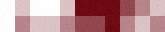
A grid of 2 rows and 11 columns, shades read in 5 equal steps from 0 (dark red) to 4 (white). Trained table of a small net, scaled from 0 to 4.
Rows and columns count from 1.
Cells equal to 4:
4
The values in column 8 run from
0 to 0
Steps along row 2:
down up same down down same down up up down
